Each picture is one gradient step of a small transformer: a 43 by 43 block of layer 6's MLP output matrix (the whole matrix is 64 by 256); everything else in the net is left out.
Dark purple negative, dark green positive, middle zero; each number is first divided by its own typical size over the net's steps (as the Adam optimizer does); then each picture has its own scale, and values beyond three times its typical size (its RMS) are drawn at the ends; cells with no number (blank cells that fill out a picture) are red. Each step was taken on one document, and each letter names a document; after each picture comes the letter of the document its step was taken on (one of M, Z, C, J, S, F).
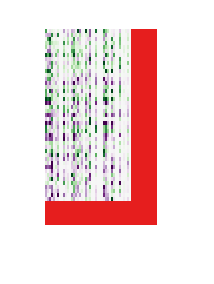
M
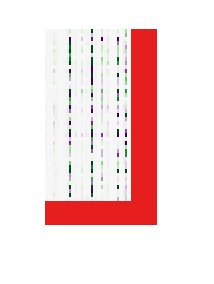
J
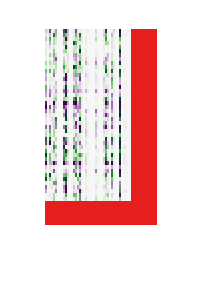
M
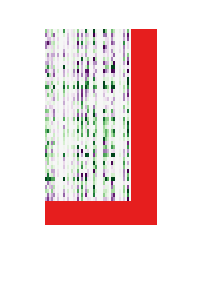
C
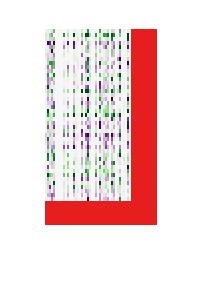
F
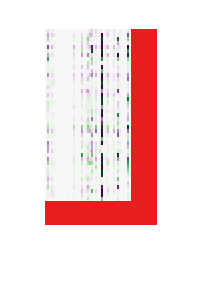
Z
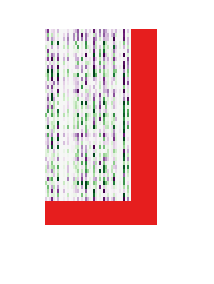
C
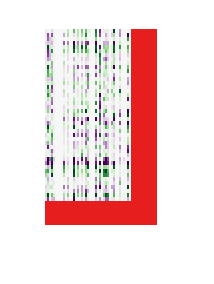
F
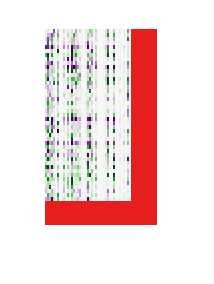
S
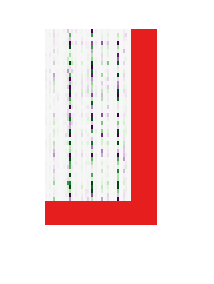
J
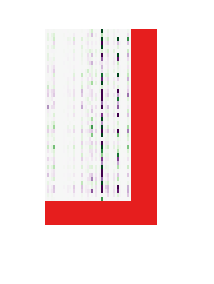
Z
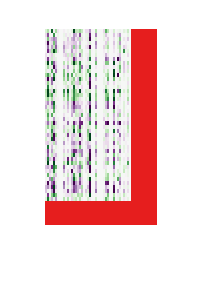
S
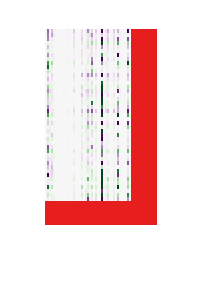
Z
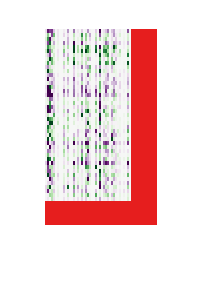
F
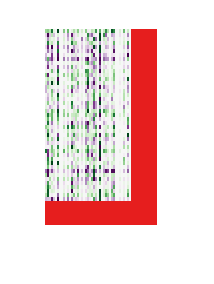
C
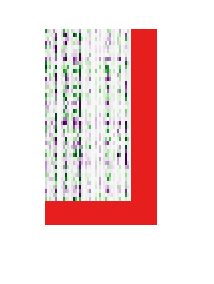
M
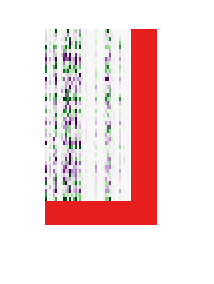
M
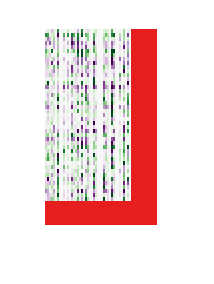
C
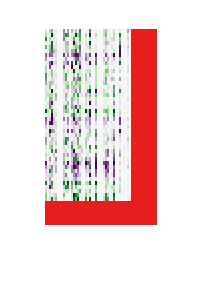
M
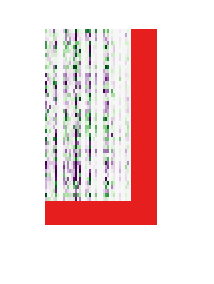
M
